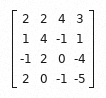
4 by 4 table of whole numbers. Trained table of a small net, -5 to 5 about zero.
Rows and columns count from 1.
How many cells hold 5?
0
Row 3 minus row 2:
-2 -2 1 -5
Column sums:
4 8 2 -5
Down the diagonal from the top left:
2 4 0 -5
